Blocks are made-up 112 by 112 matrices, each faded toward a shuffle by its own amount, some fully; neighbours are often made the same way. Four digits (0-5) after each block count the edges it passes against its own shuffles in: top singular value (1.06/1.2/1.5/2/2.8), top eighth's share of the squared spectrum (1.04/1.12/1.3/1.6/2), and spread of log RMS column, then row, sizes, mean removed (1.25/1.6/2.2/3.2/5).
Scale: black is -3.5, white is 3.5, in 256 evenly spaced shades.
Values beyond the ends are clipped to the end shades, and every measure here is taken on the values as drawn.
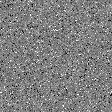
0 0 0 0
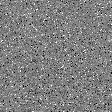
0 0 0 0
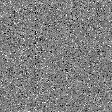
1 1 2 0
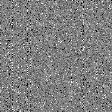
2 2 3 0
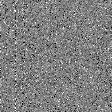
1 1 2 0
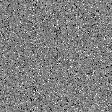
0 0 1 0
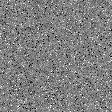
0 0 0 0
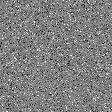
1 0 0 0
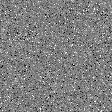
1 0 0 0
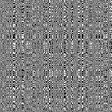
5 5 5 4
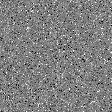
2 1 0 0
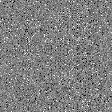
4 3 2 1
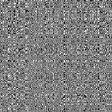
5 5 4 3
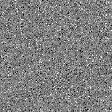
3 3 1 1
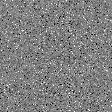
1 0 1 0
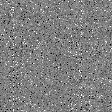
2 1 2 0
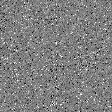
1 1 1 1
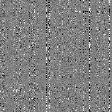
3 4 4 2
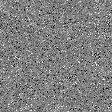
0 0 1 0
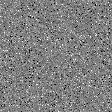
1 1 1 0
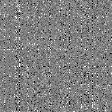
2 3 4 2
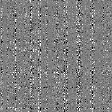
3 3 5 3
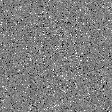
1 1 1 0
